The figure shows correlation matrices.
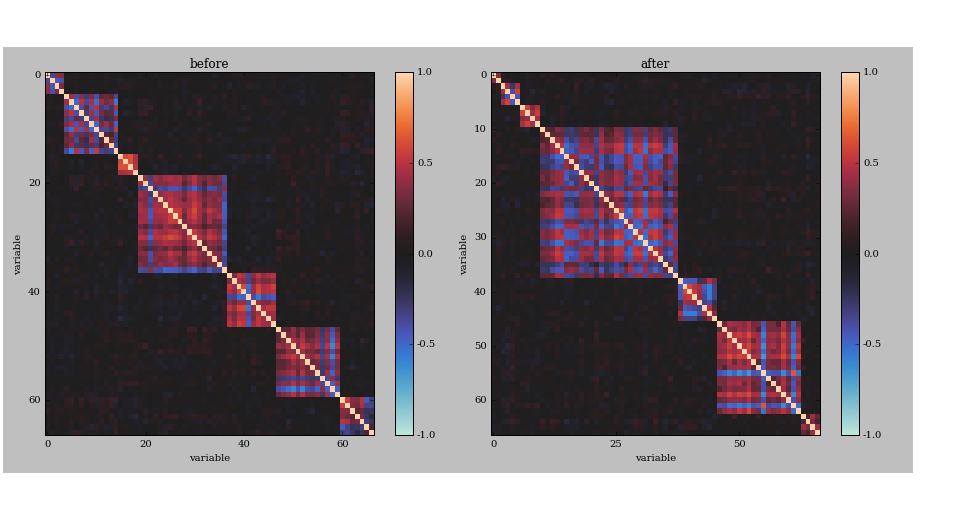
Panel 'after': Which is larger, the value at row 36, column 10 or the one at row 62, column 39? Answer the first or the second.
the second
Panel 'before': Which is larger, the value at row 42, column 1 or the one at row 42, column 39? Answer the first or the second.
the second
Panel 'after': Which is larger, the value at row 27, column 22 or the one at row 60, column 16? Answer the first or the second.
the second
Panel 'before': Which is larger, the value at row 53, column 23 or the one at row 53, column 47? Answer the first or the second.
the second
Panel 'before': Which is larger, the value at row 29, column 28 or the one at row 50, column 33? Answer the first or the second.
the first
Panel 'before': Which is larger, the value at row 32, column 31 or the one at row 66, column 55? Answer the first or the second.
the first
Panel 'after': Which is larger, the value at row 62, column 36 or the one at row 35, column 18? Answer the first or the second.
the first
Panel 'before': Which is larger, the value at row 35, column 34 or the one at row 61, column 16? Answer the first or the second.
the first
